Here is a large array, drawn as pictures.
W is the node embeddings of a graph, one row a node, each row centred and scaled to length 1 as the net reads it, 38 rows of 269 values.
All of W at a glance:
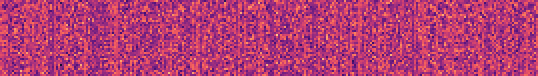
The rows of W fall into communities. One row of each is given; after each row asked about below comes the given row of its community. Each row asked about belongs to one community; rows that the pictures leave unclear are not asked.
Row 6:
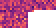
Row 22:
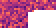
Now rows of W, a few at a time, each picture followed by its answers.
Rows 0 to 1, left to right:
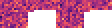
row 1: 6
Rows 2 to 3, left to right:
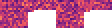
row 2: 6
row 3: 6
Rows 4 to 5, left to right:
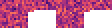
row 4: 6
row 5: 22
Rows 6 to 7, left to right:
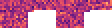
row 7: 22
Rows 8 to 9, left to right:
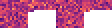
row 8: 22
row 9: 22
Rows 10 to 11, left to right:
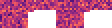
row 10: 22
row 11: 6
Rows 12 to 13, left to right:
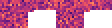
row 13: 22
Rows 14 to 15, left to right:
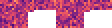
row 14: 22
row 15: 22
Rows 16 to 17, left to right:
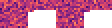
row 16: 22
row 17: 6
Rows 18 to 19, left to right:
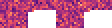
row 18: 6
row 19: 6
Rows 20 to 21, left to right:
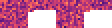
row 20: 22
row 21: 6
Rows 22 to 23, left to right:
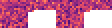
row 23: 6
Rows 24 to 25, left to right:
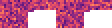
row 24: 22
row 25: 22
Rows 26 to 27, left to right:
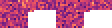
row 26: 6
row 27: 22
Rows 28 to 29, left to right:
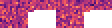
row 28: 22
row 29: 6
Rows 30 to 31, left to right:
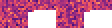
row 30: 6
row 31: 6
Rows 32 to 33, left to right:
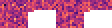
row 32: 6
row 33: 6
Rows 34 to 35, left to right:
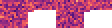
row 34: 6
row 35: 22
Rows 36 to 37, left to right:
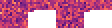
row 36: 22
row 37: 22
